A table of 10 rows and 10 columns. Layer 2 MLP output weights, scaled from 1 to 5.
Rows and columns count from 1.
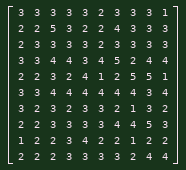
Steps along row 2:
same up down down same up down same same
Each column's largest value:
3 3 5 4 4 4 5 5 5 4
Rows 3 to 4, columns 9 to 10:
3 3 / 4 4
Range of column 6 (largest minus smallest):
3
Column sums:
23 24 32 30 32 26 32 28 35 27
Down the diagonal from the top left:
3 2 3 4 4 4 2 4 2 4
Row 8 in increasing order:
2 2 3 3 3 3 3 4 4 5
